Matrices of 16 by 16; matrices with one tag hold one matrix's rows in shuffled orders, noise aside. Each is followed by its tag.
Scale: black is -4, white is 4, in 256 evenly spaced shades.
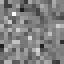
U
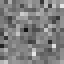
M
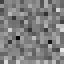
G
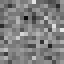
M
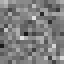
M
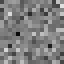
G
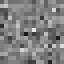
M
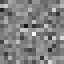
M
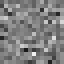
M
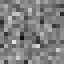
U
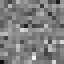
M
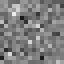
U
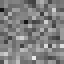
M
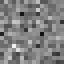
U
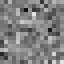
M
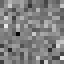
G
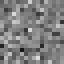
U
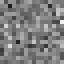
G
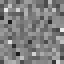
G
